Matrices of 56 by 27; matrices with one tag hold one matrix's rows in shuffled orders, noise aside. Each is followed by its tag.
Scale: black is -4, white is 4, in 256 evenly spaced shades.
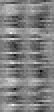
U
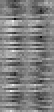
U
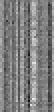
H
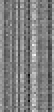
H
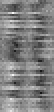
U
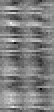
U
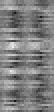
U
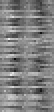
U
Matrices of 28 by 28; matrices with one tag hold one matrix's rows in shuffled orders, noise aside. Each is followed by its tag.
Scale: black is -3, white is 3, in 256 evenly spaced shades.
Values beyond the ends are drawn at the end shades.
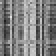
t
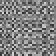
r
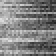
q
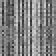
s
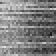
q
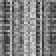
t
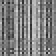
s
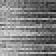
q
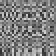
r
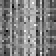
t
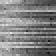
q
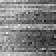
q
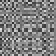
r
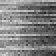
q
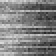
q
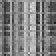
t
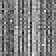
s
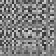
r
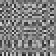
r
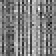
s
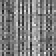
s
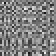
r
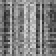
t
